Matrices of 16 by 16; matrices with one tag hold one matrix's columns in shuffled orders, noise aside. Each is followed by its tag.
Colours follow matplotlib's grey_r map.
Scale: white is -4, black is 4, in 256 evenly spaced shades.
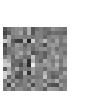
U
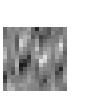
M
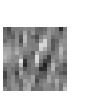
M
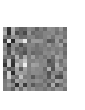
U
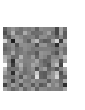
U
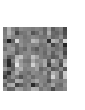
U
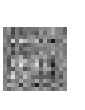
U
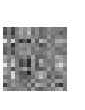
U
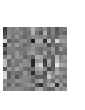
U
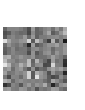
U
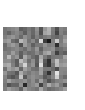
U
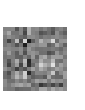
U
